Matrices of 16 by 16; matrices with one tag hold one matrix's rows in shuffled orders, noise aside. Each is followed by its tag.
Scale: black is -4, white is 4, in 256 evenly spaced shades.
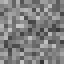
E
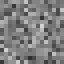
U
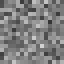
U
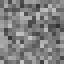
E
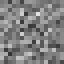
E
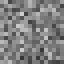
E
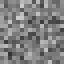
E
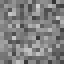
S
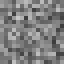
S
